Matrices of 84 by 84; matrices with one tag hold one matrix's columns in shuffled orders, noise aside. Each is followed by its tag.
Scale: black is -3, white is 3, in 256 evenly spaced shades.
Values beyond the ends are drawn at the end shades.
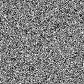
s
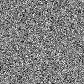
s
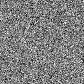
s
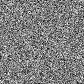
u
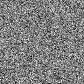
u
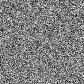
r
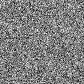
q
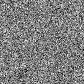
q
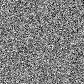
r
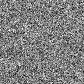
q
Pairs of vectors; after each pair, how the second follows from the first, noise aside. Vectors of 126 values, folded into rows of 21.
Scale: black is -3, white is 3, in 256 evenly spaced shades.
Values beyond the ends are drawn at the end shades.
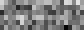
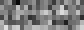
reversed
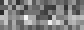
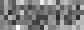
wrapped around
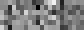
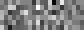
sign-scrambled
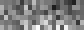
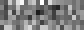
wrapped around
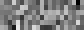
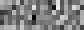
wrapped around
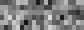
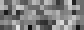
wrapped around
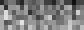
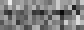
wrapped around
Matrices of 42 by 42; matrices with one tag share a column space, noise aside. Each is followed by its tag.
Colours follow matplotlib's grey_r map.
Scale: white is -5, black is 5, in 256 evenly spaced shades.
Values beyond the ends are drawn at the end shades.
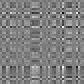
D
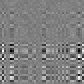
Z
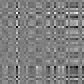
D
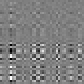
Z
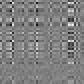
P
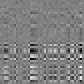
Z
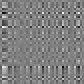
D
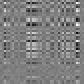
P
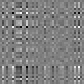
D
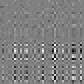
Z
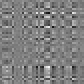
D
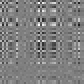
P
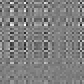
P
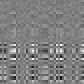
Z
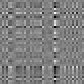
D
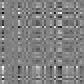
D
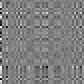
D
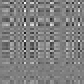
P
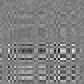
Z
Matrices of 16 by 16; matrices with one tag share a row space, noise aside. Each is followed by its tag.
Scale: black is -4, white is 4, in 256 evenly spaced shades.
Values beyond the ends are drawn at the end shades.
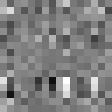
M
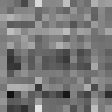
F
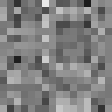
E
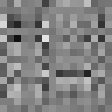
E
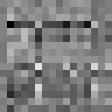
F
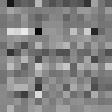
F
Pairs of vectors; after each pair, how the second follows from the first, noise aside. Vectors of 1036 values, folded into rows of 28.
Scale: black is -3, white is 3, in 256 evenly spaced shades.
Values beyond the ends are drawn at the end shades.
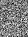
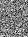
wrapped around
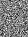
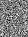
negated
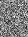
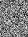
negated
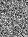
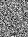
wrapped around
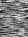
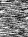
negated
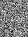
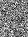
negated
